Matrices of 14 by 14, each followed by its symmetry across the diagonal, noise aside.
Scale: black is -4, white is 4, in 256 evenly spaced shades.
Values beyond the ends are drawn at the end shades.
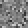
antisymmetric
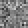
antisymmetric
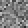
antisymmetric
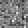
neither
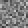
antisymmetric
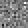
antisymmetric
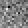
antisymmetric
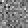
antisymmetric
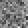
neither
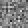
antisymmetric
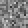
neither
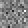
neither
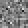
antisymmetric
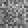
antisymmetric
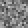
antisymmetric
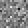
neither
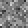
antisymmetric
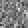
neither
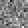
neither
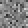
neither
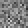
neither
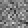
neither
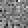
neither
